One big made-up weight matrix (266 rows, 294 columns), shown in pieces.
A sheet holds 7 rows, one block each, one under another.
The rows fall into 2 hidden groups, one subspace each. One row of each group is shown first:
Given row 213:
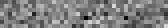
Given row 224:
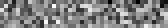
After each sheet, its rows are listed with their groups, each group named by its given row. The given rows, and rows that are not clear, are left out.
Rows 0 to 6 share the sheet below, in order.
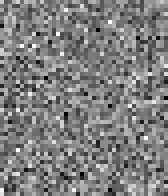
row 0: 213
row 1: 224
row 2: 213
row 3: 213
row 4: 224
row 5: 224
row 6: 213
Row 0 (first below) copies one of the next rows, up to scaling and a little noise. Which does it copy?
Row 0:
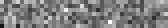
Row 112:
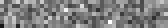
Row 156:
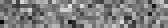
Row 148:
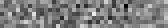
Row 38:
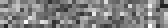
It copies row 112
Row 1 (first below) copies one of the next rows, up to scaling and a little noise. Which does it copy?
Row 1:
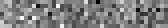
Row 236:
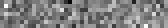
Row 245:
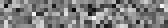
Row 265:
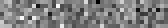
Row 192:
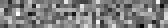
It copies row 265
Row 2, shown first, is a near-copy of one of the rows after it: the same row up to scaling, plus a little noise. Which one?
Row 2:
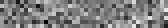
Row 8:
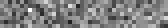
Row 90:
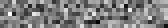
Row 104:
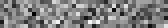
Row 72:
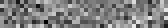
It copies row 72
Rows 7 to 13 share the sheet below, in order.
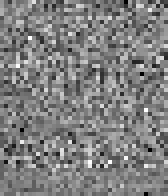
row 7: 224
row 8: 213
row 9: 224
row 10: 224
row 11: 213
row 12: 224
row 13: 213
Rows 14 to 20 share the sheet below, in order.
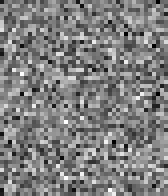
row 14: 213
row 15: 213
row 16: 213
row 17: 224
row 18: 213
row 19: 213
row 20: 213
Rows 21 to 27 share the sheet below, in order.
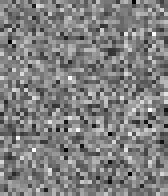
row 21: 224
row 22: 213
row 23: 213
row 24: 213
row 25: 213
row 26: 213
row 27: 213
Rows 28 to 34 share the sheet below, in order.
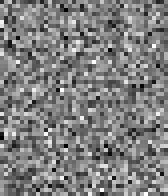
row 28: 213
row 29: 213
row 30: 224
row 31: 224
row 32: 213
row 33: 213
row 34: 224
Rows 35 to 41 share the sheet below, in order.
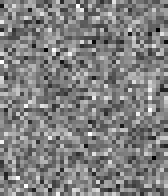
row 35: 213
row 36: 213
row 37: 213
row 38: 213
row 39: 213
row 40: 213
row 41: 224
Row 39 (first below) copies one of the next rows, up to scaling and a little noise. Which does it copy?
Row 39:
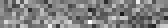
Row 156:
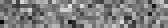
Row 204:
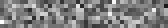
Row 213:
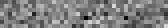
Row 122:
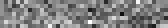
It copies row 122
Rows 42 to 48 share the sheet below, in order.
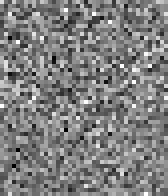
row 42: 213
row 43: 224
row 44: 224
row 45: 213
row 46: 213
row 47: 224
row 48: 213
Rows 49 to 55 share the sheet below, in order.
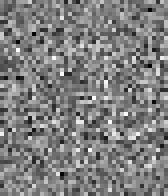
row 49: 224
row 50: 224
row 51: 224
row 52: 213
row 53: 213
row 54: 224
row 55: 224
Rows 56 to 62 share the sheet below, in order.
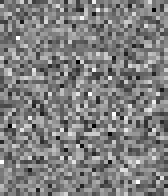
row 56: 224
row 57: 224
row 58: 213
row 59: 224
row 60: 213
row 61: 213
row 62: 224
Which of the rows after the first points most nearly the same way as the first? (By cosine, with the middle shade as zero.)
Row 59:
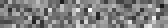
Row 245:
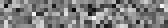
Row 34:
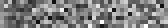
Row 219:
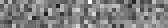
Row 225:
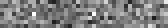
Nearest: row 219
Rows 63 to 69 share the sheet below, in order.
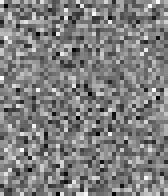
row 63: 213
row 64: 224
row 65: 213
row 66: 224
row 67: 213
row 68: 224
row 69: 224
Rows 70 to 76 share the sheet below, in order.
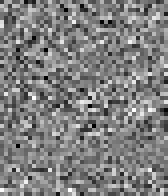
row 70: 213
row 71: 224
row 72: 213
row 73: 213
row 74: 213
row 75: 224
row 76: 213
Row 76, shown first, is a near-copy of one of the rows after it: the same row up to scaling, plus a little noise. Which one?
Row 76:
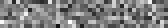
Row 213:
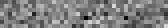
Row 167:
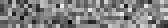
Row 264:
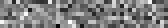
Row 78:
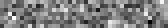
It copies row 264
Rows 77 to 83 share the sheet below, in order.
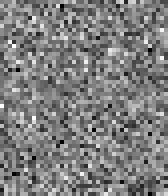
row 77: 224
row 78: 213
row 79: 224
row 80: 213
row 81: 224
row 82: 224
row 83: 213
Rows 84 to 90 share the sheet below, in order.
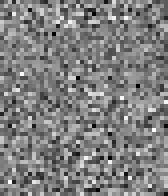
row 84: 213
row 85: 224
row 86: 213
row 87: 213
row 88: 213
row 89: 213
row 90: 213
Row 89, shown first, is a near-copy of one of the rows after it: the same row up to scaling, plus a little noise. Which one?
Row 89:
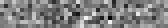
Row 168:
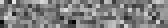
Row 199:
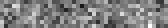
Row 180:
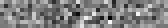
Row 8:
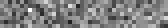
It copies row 180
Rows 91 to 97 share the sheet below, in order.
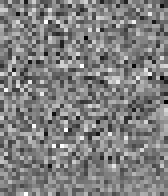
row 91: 224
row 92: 224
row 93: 213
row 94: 213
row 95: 213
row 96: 224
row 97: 224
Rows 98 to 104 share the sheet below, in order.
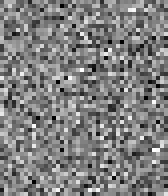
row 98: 224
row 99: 213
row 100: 213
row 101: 213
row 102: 224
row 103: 224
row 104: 213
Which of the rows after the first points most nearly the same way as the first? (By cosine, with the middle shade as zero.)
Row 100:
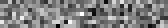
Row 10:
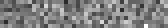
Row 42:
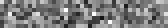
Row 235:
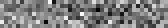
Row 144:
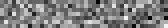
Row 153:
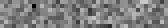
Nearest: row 144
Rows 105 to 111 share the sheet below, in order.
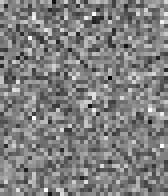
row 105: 213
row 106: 213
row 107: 213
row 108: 213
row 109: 224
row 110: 224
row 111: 224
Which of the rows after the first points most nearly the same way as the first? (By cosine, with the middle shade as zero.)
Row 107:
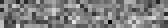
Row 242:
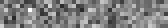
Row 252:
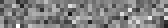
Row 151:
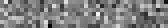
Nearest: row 252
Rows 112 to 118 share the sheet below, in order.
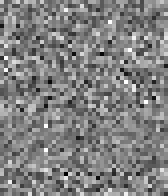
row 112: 213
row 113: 224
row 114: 224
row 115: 224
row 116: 224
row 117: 224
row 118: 213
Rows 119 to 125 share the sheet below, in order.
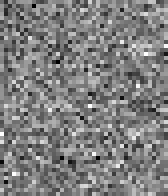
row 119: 224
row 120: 213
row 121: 224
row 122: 213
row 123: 213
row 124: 213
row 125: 213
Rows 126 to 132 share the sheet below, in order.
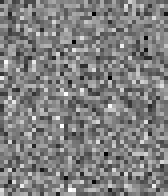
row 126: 213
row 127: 224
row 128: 224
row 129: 213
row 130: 224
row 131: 224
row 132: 213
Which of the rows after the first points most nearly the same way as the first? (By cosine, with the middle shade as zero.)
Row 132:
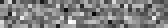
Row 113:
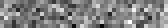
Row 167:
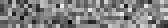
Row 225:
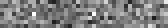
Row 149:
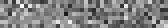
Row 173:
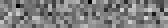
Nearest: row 149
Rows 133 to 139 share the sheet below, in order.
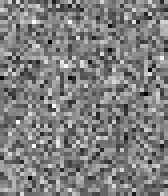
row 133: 213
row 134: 224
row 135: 213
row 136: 224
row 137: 224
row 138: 224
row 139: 213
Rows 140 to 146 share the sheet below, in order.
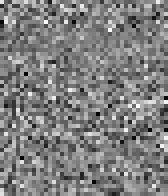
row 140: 213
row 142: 224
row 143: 213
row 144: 213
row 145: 224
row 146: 213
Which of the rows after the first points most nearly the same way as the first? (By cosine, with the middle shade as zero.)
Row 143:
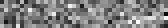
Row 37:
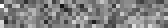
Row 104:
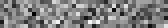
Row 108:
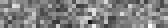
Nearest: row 37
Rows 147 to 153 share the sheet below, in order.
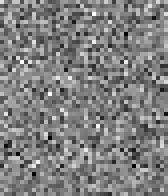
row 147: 213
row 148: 213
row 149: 213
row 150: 224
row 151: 224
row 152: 224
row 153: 224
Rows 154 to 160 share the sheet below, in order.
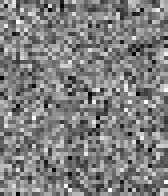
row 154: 224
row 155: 213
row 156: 213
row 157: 224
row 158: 224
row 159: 224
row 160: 213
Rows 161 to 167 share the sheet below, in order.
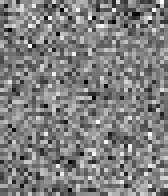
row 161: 224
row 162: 224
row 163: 224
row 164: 213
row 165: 213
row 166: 213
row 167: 213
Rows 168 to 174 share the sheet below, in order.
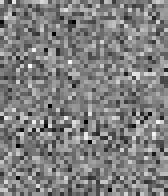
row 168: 213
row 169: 224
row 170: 213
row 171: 224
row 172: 224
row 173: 224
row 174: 224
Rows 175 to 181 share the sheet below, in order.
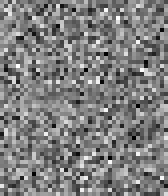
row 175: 224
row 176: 224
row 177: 224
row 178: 213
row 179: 213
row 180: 213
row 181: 224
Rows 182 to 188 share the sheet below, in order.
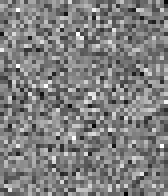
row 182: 224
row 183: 213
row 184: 224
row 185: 213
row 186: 213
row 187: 224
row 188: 224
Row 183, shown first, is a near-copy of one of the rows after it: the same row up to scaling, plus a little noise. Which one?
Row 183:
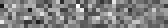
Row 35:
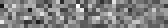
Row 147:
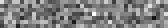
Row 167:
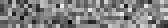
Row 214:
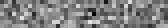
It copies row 35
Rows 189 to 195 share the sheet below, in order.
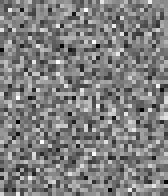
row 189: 224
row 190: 213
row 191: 224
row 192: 224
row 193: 224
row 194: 213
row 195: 213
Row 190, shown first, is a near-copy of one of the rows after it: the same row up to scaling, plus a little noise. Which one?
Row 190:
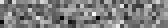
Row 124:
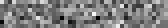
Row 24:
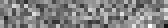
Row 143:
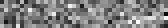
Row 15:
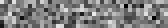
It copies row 124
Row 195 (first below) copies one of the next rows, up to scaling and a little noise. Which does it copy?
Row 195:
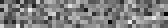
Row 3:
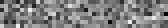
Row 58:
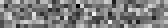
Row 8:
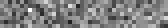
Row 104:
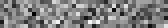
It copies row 3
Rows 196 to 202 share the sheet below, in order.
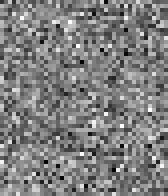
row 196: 213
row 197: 224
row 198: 213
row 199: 213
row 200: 213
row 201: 213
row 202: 224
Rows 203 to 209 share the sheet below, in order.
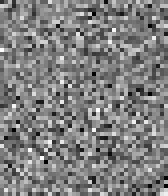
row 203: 213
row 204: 213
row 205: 224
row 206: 224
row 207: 224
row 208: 213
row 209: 213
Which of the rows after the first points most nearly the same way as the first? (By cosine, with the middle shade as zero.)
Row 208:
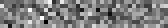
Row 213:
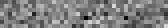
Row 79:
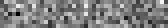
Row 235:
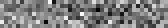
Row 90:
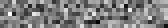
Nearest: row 235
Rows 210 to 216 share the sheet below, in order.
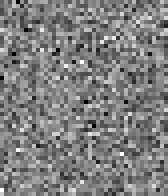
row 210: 213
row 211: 224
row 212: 213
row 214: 213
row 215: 224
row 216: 213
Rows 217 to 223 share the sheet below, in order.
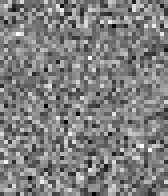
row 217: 224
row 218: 224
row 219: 224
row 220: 213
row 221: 213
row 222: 224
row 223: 213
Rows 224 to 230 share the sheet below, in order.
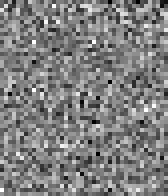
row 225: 213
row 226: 224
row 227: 224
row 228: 224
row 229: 224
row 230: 213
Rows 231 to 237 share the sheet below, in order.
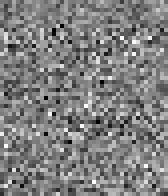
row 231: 224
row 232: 224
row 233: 224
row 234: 224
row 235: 213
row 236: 224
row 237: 213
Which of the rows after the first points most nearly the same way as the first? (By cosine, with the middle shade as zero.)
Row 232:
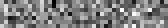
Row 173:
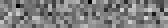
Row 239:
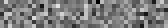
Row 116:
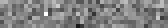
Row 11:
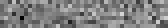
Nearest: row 173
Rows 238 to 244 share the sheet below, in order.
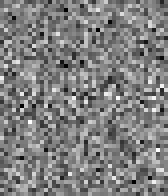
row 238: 213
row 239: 224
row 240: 213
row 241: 224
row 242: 213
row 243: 224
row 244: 224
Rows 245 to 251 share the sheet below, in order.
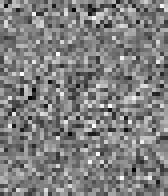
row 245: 224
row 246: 224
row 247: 224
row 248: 224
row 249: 213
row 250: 224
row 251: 224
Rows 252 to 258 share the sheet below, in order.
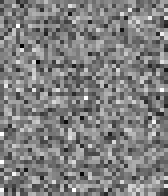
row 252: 213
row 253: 224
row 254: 224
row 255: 224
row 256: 213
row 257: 213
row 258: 213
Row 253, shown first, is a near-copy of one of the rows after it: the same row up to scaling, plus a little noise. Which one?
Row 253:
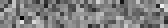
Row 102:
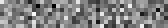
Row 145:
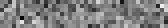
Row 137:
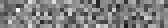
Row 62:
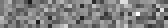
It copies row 145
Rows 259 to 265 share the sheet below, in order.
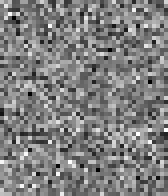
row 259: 224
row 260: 224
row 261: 213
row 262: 213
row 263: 213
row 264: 213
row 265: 224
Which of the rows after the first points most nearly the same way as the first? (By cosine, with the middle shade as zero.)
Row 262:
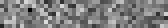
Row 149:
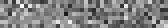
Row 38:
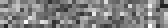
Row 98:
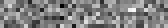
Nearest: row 149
